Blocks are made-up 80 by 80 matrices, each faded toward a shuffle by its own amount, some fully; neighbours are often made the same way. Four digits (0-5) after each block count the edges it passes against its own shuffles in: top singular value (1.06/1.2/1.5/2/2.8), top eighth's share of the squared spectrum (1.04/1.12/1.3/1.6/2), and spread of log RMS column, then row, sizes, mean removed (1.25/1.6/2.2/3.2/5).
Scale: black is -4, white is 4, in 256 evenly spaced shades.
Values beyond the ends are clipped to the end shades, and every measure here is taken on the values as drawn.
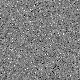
0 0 0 0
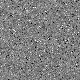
0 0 0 0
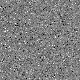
0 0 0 0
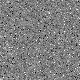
0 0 0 0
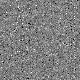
0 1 1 0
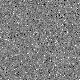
0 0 0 0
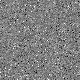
0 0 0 0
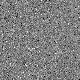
0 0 1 0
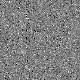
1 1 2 0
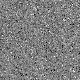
1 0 1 0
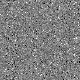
1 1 2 0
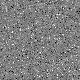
0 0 0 0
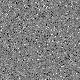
0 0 0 0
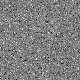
1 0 0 0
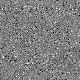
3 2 0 1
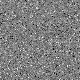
1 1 0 0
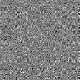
4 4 2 2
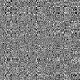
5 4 3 3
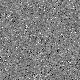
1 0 0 0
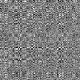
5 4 3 3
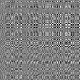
5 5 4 4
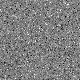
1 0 0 0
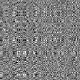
5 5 3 3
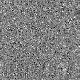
3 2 0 1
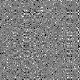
4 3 2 2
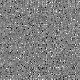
4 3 1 1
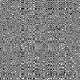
5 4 3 3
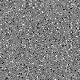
3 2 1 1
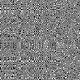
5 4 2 2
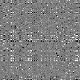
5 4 2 2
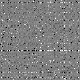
4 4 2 2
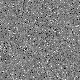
1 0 0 0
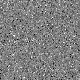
3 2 0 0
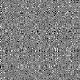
4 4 2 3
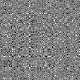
4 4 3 3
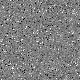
2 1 0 0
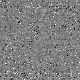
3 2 0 1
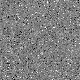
2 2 0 0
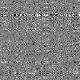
4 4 2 3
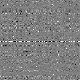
4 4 1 3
